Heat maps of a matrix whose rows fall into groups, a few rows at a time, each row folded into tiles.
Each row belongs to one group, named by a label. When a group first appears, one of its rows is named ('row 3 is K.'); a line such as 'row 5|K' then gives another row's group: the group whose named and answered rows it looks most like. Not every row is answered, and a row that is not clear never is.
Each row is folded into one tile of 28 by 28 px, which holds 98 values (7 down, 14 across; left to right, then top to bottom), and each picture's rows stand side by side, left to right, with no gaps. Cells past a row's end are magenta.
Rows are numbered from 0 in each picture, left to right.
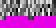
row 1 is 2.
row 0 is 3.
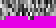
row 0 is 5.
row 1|3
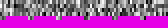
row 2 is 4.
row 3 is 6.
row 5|2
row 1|2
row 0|5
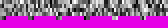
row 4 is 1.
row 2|6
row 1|3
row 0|2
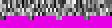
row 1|3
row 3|4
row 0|3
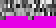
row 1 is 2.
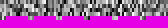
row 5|4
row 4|1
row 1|5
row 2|1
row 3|2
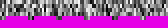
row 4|3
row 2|2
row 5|6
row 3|5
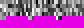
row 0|5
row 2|2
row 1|5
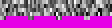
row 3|1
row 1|4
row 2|6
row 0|2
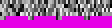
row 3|3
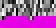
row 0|2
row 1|6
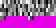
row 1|3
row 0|2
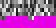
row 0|2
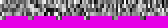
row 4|6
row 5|3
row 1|5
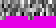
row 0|4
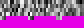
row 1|3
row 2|1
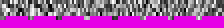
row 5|1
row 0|5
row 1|5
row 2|3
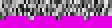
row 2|3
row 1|6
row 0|2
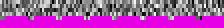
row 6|1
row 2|1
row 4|4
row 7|3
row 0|4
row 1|6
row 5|1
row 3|1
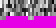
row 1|1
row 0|5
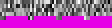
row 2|3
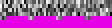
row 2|4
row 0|2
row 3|4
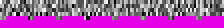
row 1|6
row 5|6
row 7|5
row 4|2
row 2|4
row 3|2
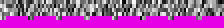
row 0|5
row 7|1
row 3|6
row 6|3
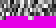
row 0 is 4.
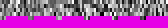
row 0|1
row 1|4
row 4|3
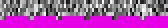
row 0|3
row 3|6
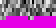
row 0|1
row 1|6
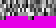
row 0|3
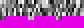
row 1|1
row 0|2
